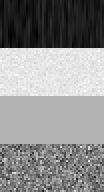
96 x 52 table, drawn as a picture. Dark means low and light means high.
The table splits into 4 rows of 1 panel. Panel 1,1: very low, streaked downward, faint in contrast. Panel 2,1: very high, fine-grained, faint in contrast. Panel 3,1: high, flat. Panel 4,1: middling, fine-grained, strong in contrast.
